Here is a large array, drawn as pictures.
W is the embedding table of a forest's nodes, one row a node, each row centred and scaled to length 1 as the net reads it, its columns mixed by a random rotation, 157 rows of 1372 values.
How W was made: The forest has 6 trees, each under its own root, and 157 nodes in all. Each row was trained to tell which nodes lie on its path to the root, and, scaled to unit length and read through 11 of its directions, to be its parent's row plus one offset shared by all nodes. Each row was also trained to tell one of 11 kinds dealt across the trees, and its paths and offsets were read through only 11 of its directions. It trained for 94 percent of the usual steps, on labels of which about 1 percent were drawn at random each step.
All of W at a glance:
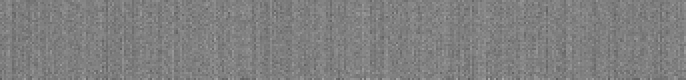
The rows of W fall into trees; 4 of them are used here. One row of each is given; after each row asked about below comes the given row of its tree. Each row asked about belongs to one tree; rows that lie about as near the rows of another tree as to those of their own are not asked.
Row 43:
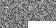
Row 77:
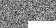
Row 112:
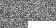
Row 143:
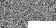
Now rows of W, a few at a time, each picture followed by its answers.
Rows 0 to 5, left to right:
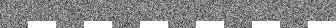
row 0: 143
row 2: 43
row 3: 143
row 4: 43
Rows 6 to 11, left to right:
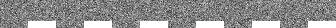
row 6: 77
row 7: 77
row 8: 77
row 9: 112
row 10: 77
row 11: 43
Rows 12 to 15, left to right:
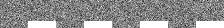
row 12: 143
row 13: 77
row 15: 43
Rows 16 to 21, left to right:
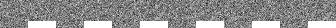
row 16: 43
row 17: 77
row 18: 143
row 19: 77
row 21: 143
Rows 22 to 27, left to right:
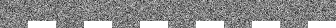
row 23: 43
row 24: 77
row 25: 77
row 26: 77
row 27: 77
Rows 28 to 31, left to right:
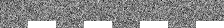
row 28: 143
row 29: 77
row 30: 143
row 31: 77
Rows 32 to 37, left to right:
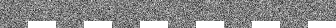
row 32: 43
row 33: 77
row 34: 43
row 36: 143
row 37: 77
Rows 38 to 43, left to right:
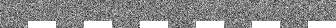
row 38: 43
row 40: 143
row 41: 43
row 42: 43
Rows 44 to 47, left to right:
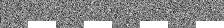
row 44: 143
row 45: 143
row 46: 112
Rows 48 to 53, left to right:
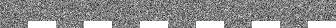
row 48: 112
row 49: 143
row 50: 77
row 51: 43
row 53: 77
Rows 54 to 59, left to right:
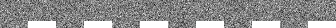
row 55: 77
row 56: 143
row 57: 43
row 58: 77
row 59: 43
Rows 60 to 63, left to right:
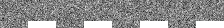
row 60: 77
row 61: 43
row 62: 77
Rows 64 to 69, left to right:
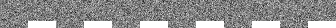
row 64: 77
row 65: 43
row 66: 77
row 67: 143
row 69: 112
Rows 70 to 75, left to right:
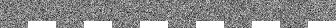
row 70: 77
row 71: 77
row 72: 77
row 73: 112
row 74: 143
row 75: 43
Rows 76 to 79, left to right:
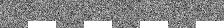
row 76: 77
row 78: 77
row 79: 143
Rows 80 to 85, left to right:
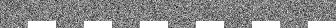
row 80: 143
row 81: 143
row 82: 143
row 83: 143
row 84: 43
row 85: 143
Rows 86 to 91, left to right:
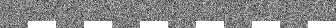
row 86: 112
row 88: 43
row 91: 143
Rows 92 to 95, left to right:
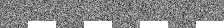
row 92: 143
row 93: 43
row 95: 77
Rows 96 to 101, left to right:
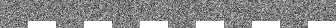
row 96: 143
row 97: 143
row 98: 143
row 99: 77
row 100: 77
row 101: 77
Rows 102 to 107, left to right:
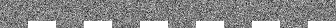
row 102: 77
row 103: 143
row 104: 43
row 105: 77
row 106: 112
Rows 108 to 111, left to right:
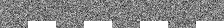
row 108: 77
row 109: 143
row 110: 77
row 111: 77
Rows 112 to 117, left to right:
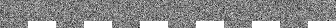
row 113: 77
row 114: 143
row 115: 143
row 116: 77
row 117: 143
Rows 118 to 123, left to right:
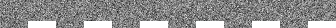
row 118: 43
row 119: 112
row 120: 143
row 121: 43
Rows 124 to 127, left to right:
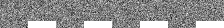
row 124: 143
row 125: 77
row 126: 43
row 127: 112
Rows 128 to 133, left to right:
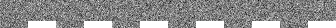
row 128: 43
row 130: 143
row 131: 77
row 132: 143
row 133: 43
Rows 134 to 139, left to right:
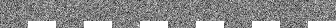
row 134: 143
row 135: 143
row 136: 77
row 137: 143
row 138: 43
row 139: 77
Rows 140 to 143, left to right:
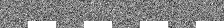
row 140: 143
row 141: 77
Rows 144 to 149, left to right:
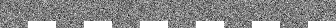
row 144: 143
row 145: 112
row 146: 143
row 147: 143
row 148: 143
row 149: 43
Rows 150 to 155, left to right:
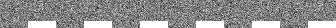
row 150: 43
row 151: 112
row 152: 143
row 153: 143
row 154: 143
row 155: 43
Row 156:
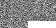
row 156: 143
